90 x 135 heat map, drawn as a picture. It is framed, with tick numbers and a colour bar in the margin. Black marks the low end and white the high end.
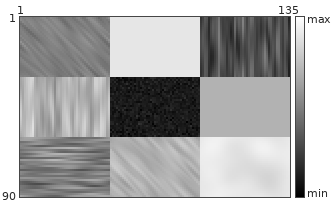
It is made of 3 by 3 panels. Panel 1,1: middling, slanting down to the right, faint in contrast. Panel 1,2: very high, flat. Panel 1,3: low, streaked downward. Panel 2,1: high, streaked downward. Panel 2,2: very low, fine-grained, faint in contrast. Panel 2,3: high, flat. Panel 3,1: middling, streaked across. Panel 3,2: high, slanting down to the right, faint in contrast. Panel 3,3: very high, smooth, faint in contrast.
